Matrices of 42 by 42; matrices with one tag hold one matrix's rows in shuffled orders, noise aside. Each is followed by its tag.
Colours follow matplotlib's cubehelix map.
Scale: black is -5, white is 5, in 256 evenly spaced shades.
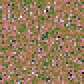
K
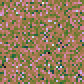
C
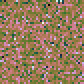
C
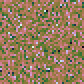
K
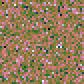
C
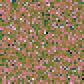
K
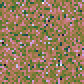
C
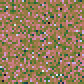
C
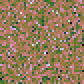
K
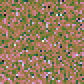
C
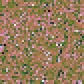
C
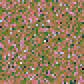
K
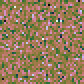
C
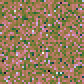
C
